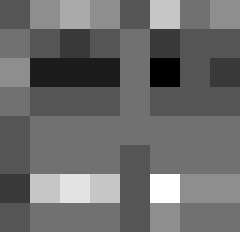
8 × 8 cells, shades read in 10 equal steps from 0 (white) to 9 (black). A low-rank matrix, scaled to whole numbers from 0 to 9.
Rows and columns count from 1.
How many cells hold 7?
4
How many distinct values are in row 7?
6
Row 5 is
6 5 5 5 5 5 5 5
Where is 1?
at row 7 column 3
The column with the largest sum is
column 1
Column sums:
45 41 40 41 44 38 42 42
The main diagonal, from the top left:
6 6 8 6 5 5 4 5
